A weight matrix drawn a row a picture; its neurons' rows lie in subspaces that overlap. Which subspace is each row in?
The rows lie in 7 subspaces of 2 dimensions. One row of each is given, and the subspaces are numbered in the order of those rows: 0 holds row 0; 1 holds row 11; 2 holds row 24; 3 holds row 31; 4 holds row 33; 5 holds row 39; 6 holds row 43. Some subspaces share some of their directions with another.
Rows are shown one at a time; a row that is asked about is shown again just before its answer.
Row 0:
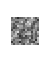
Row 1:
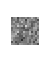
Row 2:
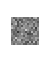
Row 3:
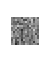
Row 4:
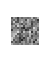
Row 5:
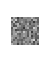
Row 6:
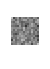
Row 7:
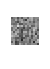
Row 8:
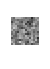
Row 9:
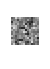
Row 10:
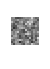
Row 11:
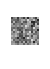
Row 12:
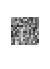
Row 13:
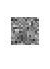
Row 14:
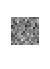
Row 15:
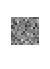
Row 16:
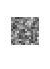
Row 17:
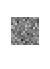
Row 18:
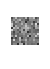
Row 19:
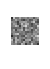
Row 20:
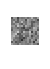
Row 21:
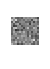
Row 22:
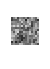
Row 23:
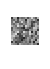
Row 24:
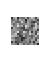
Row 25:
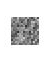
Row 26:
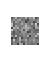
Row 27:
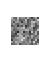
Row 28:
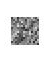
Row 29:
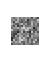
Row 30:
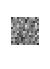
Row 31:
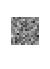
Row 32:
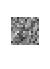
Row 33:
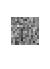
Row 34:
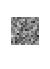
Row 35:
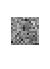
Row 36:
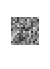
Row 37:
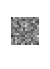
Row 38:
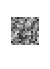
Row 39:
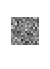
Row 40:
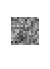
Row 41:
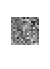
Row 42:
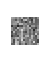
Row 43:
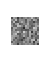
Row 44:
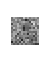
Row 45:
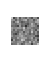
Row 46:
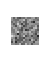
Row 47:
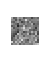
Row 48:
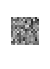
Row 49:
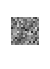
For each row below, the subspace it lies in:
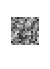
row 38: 0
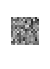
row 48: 4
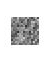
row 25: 1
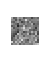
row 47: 1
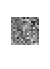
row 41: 1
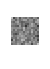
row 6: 3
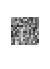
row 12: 4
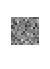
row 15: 5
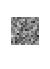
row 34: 3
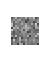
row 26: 2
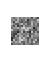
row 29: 2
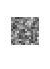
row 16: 0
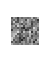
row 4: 2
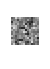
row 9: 0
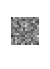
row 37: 3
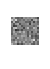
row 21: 6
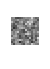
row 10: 0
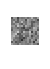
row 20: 2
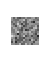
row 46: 3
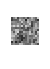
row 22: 6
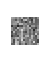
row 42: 4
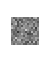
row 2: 5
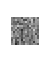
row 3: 4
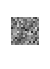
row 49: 5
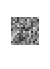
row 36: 2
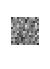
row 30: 2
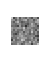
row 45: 3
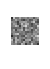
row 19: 3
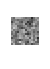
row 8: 0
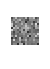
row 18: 2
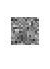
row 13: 6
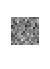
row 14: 5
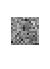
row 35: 1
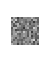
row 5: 6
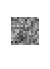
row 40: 6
